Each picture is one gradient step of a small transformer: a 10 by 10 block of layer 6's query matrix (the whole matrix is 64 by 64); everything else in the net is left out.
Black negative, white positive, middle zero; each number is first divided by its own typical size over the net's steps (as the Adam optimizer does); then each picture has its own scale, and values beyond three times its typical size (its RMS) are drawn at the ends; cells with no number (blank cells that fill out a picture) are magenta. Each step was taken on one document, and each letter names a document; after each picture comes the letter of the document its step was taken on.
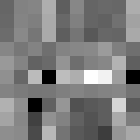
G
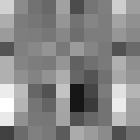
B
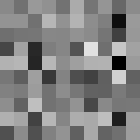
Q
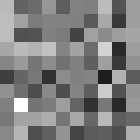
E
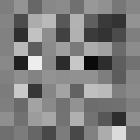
Q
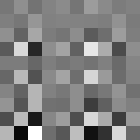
Q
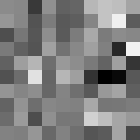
Q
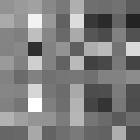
Q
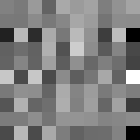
E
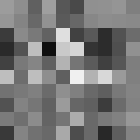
E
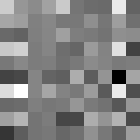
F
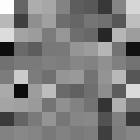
F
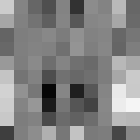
B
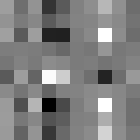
G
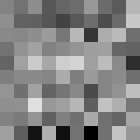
E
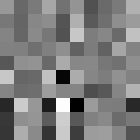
G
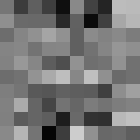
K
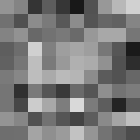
G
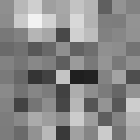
E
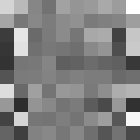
F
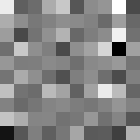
F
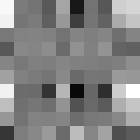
B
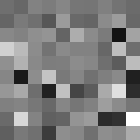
F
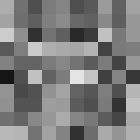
G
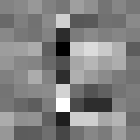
E
